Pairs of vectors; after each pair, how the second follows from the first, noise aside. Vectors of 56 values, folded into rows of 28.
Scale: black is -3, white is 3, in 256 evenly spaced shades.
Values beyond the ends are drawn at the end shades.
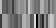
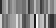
negated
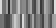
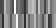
wrapped around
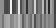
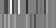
partly zeroed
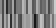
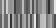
sign-scrambled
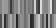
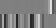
partly zeroed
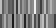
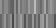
shrunk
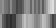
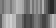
negated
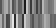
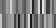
reversed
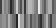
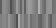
shrunk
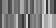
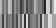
sign-scrambled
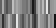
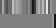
partly zeroed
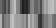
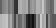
reversed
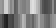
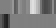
partly zeroed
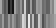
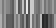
reversed
